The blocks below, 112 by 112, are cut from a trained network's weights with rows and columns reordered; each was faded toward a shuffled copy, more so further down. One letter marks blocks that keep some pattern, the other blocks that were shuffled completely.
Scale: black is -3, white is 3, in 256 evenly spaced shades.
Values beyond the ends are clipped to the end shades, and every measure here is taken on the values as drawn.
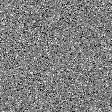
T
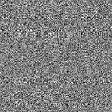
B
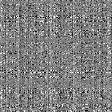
B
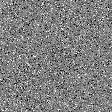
T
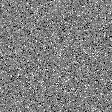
T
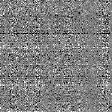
B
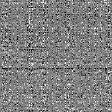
B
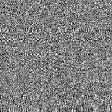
B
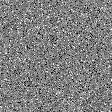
T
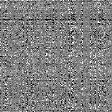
B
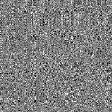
B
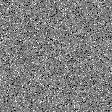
T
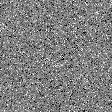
T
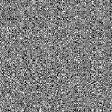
B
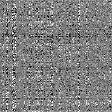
B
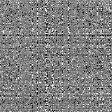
B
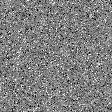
T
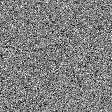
T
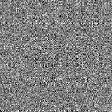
B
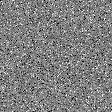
T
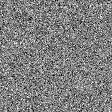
T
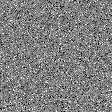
T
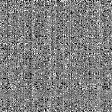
B
